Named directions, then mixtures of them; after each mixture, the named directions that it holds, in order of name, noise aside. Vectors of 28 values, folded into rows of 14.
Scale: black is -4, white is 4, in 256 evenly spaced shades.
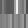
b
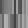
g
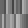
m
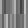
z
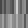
b, m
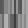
g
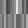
b, m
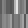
b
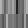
b, z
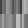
g, m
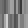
g, z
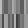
m, z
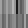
b, z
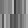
b, g, m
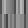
z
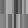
b, g, m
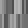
b, g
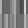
z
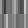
z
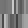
g, m, z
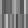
z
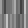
z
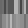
b, m, z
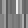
b, m, z
